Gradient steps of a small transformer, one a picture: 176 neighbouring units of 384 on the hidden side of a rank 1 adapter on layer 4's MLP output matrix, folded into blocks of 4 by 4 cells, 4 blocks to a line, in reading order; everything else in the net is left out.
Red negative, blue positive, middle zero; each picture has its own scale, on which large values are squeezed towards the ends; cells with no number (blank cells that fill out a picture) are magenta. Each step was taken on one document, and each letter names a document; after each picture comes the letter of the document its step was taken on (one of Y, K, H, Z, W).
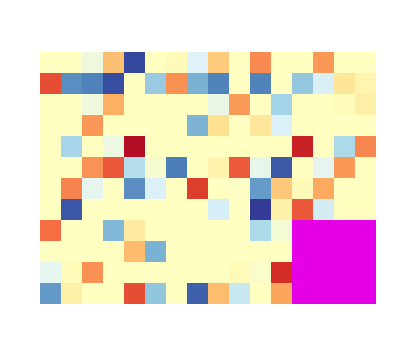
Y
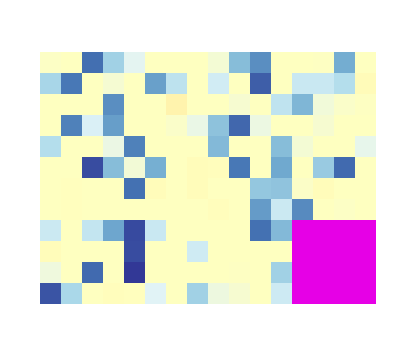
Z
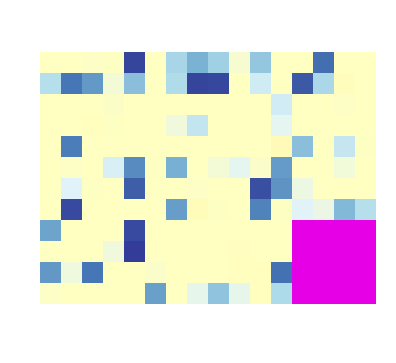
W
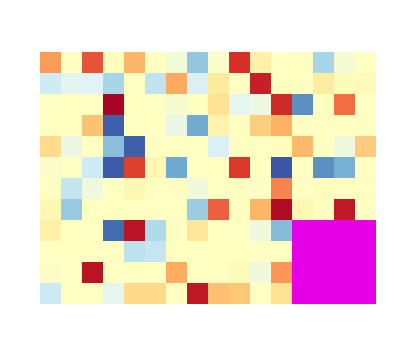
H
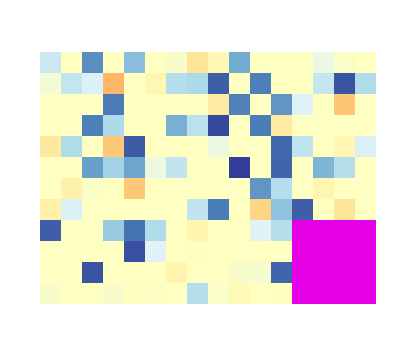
H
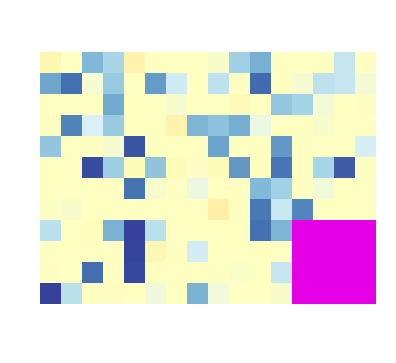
Z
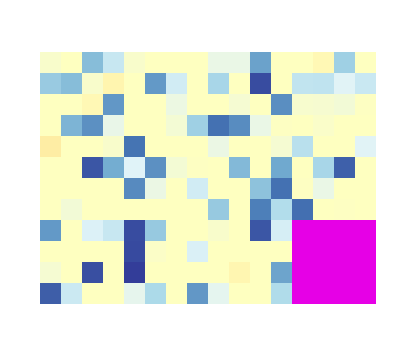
Z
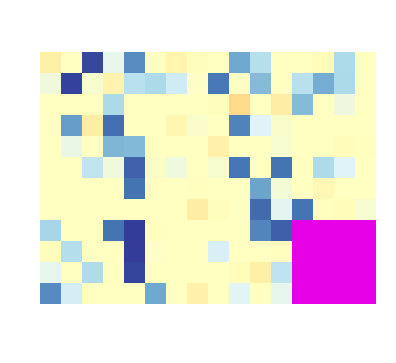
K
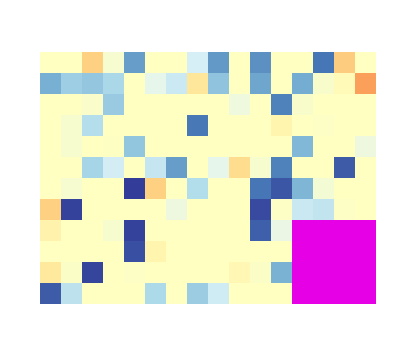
Y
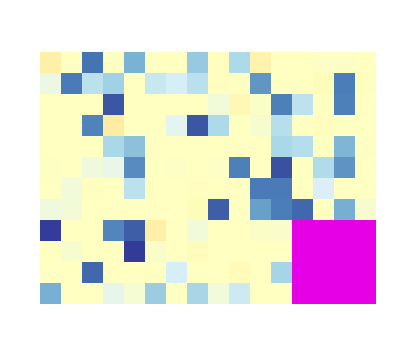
H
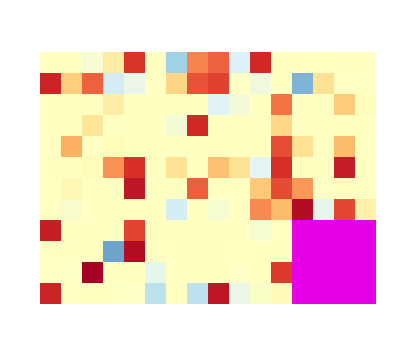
W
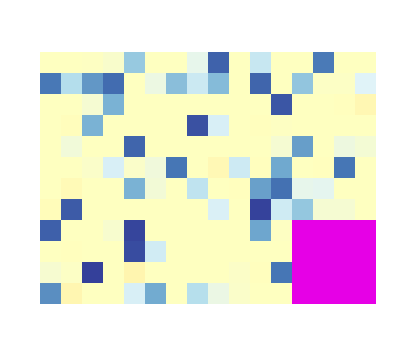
Y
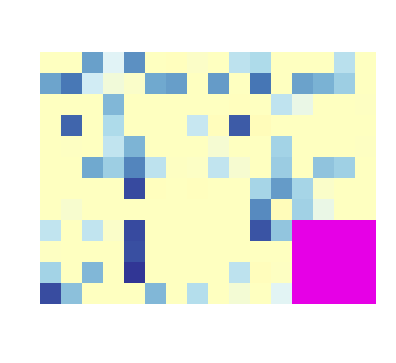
K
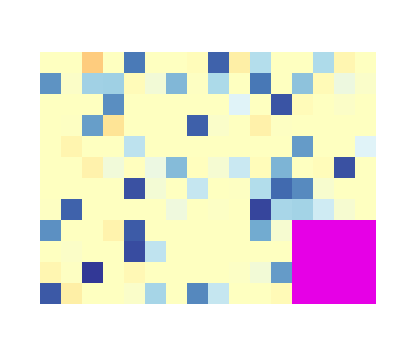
Y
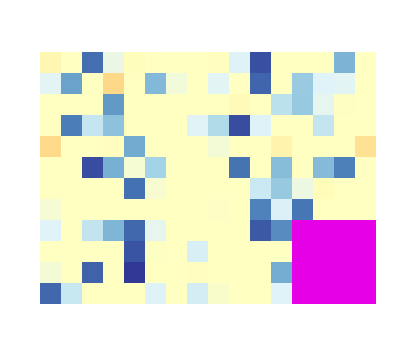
Z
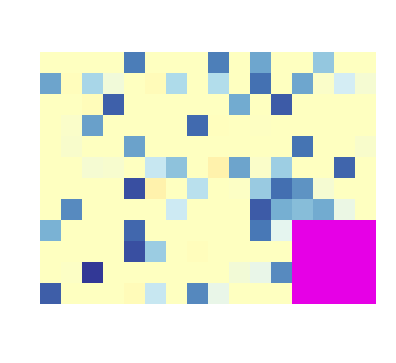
Y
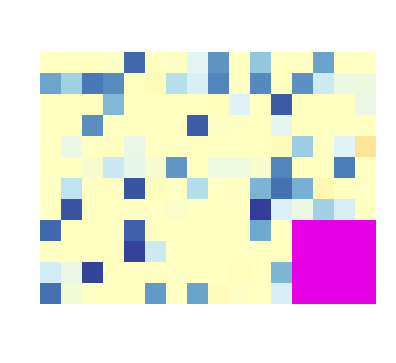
Y
